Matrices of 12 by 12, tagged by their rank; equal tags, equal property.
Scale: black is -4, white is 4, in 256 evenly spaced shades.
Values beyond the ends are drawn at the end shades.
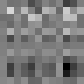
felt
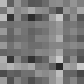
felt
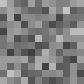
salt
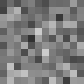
salt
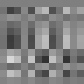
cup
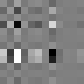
cup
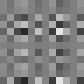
cup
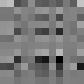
felt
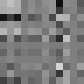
felt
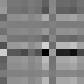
cup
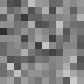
salt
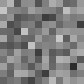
salt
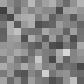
salt
